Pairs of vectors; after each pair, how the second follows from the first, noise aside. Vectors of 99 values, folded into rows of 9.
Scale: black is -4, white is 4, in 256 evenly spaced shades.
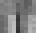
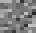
shuffled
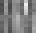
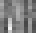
reversed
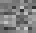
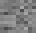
shrunk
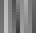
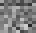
shuffled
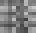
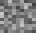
shuffled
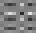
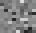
shuffled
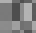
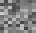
shuffled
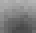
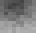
reversed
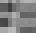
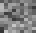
shuffled
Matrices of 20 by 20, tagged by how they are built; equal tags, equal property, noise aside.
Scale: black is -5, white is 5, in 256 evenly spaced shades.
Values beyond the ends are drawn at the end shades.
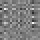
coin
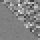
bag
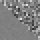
bag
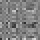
coin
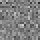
coin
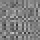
coin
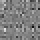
coin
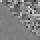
bag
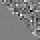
bag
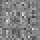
coin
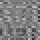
coin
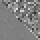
bag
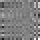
coin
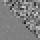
bag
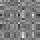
coin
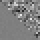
bag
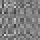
coin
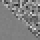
bag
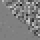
bag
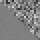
bag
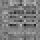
coin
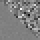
bag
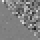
bag
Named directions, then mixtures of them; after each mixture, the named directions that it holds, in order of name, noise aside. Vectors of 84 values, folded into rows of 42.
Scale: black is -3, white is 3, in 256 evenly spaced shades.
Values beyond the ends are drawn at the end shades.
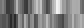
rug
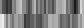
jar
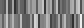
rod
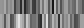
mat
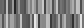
rod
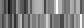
rod, rug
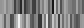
mat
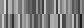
mat, rod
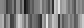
jar, mat, rug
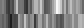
rug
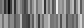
jar, rod, rug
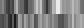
rug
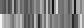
jar, mat, rod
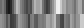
jar, rug
